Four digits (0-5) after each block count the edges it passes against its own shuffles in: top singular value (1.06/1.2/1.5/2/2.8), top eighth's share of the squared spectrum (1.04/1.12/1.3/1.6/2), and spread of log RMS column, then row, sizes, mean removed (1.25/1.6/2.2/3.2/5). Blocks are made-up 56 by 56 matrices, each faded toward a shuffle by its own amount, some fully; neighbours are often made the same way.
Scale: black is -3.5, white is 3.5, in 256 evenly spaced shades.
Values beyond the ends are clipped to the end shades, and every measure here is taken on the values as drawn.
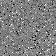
1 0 0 0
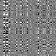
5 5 4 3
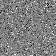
0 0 0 0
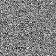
3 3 1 1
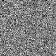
3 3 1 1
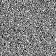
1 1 0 0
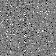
1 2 2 0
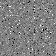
1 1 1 0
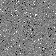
0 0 0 0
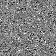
2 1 0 0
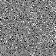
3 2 1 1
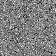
2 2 0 0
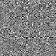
4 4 2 2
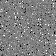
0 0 0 0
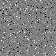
2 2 0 0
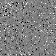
2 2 1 1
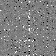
3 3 2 0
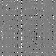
4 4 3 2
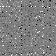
3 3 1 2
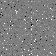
2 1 0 0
